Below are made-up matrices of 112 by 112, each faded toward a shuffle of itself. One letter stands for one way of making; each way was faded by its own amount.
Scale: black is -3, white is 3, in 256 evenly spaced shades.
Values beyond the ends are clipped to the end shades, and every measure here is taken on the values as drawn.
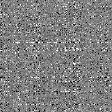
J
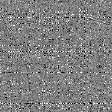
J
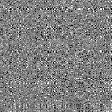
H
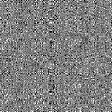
H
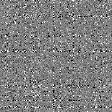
J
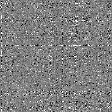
J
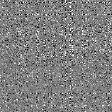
J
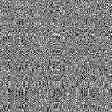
H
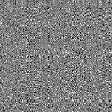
H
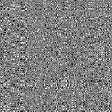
H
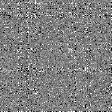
J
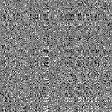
H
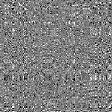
H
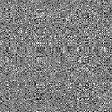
H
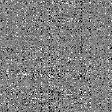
J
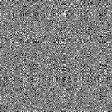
H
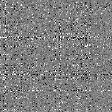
J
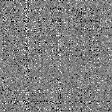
J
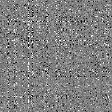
J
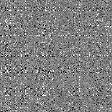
J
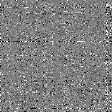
J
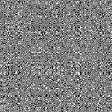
H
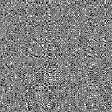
H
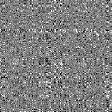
H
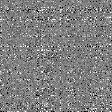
J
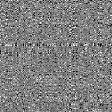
H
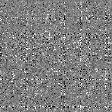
J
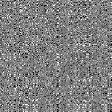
H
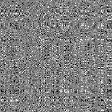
H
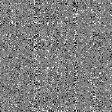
J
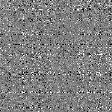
J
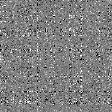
J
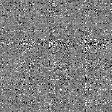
J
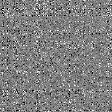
J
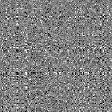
H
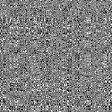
H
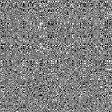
H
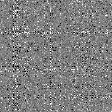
J
